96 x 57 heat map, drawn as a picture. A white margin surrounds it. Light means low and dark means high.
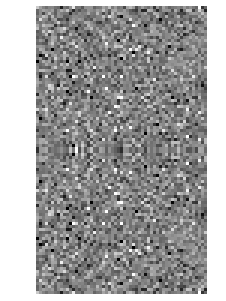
Slope: none. Average level on the scale: 50%. Stripes: none. Odd rows or columns: none. Mirror symmetry: top to bottom. Grain: fine.
